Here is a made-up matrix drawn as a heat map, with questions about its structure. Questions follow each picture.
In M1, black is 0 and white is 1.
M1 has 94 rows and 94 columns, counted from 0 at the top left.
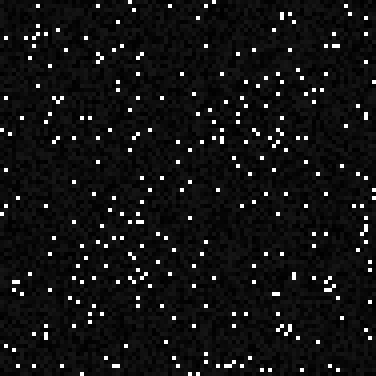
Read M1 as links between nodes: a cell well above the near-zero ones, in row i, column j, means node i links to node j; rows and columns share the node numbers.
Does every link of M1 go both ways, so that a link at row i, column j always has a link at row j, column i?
yes
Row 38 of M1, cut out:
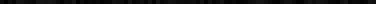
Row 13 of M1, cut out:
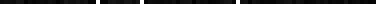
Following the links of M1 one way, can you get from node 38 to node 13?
no
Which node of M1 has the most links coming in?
node 91
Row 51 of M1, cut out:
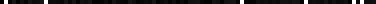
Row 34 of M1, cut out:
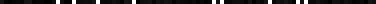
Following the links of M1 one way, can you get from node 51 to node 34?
yes
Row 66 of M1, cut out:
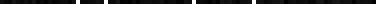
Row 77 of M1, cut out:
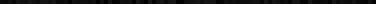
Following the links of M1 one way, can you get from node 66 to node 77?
no
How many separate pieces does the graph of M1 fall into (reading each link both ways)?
5
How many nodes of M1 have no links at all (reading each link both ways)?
4
